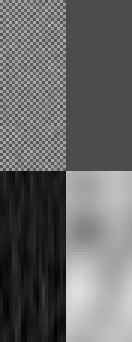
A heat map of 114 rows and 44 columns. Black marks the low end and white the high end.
The table splits into 2 rows of 2 panels. Panel 1,1: middling, checkered, strong in contrast. Panel 1,2: low, flat. Panel 2,1: very low, streaked downward, faint in contrast. Panel 2,2: high, smooth.
